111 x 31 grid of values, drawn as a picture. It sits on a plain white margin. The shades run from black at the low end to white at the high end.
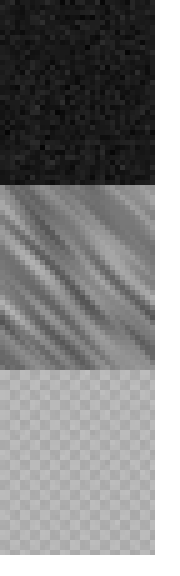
The table splits into 3 rows of 1 panel. Panel 1,1: very low, fine-grained, faint in contrast. Panel 2,1: middling, slanting down to the right. Panel 3,1: high, checkered, faint in contrast.
